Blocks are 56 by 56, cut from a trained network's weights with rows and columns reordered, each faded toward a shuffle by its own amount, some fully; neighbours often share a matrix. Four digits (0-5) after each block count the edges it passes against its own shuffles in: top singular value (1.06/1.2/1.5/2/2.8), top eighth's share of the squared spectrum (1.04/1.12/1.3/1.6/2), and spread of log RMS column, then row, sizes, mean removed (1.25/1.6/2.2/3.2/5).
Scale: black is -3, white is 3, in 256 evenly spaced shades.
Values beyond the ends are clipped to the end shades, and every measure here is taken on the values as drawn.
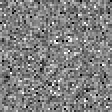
0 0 0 0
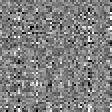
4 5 3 2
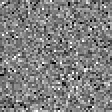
0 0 0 0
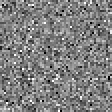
2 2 1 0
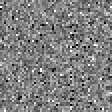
2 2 1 0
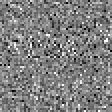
3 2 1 1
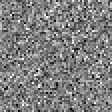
1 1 0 0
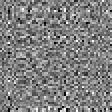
4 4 2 2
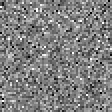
1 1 0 0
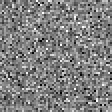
1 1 0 0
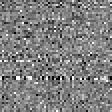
4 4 1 3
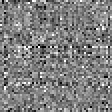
4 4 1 3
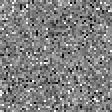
1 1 0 0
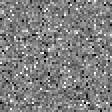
1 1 0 0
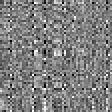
4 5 3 2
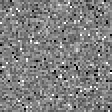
2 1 0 0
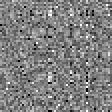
4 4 2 1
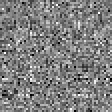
3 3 1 2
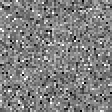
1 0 0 0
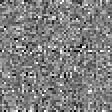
2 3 1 3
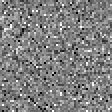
1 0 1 0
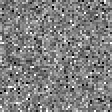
0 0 0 0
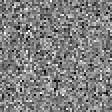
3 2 1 1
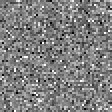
1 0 0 1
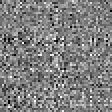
3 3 2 2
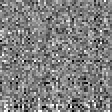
3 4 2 3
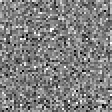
2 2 0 1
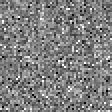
0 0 0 1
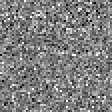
0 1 0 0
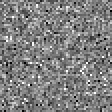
1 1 0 0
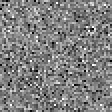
1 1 0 0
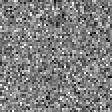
1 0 0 0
